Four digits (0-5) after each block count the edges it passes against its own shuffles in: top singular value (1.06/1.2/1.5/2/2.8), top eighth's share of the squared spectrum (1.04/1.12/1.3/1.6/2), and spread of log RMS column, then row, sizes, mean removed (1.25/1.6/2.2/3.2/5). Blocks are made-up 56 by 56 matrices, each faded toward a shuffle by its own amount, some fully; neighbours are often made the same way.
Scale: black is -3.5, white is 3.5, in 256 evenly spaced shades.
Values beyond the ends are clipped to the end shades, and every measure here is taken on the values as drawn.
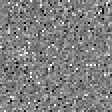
2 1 0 0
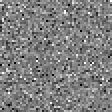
1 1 0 0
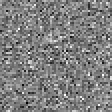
3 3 1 2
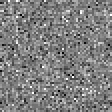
0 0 0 0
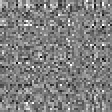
4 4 2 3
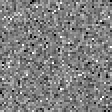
0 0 0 0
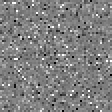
1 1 0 0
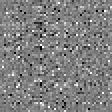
4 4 2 2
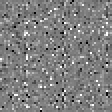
3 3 1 0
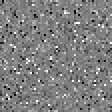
1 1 0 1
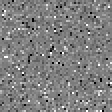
2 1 0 0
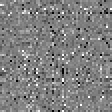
3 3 2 2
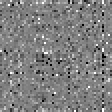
4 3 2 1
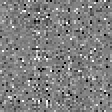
3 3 1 1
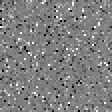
0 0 0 0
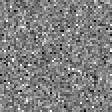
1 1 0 0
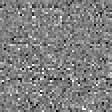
3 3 1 2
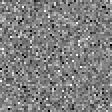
0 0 0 0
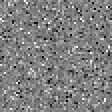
0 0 0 0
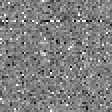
3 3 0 2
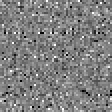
3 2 0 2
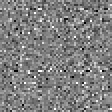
3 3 1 2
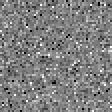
2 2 0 1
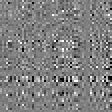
5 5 4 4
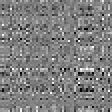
4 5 3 3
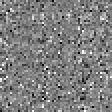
3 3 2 1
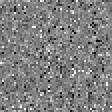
2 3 2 1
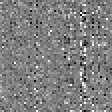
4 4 3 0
